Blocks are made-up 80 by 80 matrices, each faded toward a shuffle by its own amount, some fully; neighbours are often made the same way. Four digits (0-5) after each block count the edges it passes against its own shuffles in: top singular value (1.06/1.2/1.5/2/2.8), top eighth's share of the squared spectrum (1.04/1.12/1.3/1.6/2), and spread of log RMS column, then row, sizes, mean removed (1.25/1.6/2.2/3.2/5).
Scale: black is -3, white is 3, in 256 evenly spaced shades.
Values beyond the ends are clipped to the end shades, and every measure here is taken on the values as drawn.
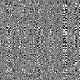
4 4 3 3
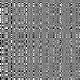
5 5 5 3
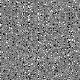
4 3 2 1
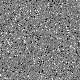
1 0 0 0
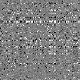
4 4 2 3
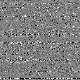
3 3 0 3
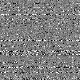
2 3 0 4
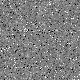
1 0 0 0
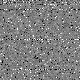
2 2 0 2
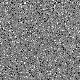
2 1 0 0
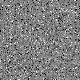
3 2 0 0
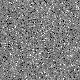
0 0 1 0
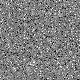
0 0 0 0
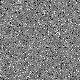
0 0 0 0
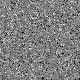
0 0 0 0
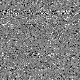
2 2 0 2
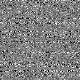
1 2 0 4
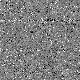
1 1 0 2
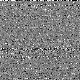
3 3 0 3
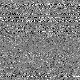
2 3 0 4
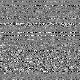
2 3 0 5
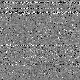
2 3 0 3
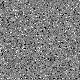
1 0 0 1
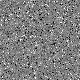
0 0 0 0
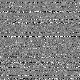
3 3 0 4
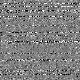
2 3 0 4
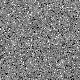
0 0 0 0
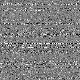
2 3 0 4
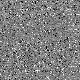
1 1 0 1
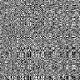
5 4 3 3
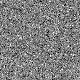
1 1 0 0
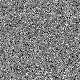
0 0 0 0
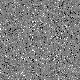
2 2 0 0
